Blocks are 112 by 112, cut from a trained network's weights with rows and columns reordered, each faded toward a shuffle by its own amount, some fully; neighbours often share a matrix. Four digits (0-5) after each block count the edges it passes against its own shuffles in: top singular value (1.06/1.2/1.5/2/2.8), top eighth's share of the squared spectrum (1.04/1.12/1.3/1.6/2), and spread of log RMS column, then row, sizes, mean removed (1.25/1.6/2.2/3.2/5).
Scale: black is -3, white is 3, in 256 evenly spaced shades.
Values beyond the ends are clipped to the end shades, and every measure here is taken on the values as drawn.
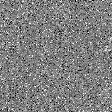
3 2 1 1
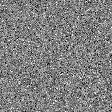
3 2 0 0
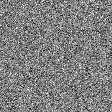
1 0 0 0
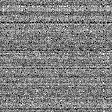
4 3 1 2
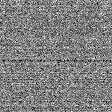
3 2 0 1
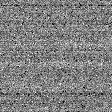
3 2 0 1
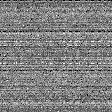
5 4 1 3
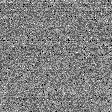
2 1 0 0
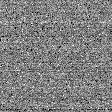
3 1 0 1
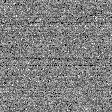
3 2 0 1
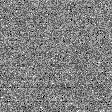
2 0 0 0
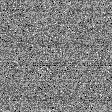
2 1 0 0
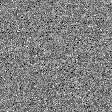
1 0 0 0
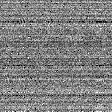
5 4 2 3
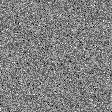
0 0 0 0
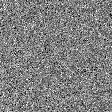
0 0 0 0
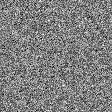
0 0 0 0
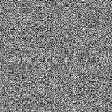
4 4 1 2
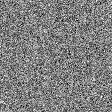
1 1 0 0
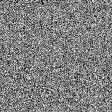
3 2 0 1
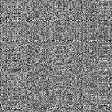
4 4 2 3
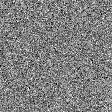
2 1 0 0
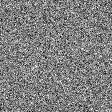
0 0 0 0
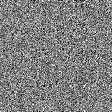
3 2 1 1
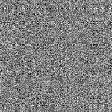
4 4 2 3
